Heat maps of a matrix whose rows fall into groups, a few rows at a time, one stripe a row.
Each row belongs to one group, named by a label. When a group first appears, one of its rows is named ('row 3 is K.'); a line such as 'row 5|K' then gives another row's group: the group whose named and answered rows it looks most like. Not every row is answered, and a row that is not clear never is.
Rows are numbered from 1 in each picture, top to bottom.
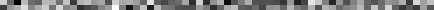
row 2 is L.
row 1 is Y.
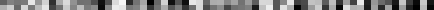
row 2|L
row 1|L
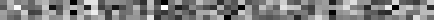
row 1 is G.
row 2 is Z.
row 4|Y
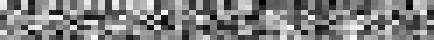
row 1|Y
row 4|L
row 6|L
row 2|Y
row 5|G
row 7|Y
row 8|G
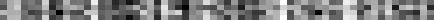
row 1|G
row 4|G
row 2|Z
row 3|G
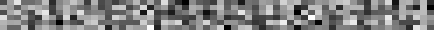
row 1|Z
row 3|Z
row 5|G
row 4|Y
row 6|Y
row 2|L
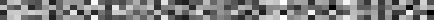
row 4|Z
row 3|L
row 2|Y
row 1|Z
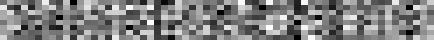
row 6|G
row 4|G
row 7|G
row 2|Y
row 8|Y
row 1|G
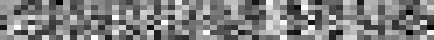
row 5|Z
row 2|G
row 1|G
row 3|G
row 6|L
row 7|G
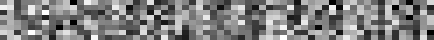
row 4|G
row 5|G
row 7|L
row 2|L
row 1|G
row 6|G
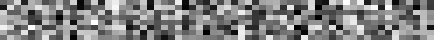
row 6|L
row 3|Y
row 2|L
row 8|G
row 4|G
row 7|Y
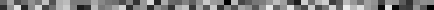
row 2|L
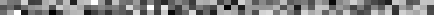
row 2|Z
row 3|Z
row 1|Y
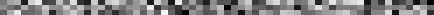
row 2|Y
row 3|Z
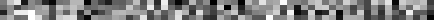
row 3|L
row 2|Z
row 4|L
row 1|Z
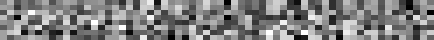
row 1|G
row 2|G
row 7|G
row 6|L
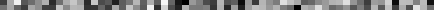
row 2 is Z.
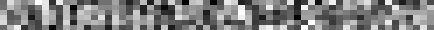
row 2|G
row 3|Y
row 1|L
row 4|Y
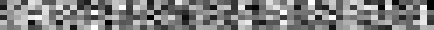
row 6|Y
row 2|L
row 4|L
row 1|L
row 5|Y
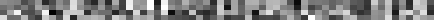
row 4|Y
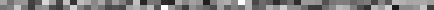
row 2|Z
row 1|Y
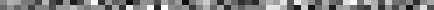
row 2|Z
